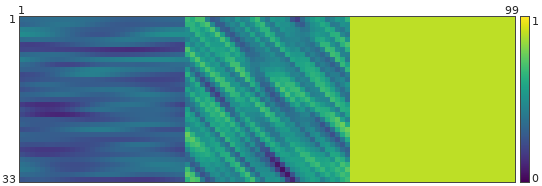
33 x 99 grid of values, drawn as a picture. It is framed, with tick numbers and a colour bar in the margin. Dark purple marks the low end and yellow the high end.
It is made of 1 by 3 panels. Panel 1,1: low, streaked across. Panel 1,2: middling, slanting down to the right, strong in contrast. Panel 1,3: very high, flat.
